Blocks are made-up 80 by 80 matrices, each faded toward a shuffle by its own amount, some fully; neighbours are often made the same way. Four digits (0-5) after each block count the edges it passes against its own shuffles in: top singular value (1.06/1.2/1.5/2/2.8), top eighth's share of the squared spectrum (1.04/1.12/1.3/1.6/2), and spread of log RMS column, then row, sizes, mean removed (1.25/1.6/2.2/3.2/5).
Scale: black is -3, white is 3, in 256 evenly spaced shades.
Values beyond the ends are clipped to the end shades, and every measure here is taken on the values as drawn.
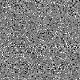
3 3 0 2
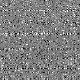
4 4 2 3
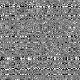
4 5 2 4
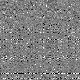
4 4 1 3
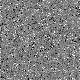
2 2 1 0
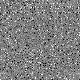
3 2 0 1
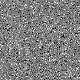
3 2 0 1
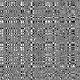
5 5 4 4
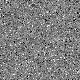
0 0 0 0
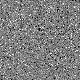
0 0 0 0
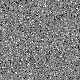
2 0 0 0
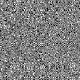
4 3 2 2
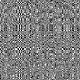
5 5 3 3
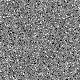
1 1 0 0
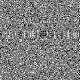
4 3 2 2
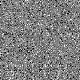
3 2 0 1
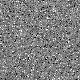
1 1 0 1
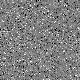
2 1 0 0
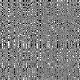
5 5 4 3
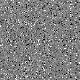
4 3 2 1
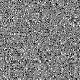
3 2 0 1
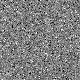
0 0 0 0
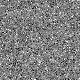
0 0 0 0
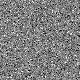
0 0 0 0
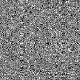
4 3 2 2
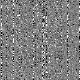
2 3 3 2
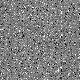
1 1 1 0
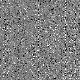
2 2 2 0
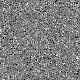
1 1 1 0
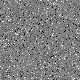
0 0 0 0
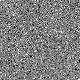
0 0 1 0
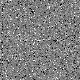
1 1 1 0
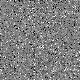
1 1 1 0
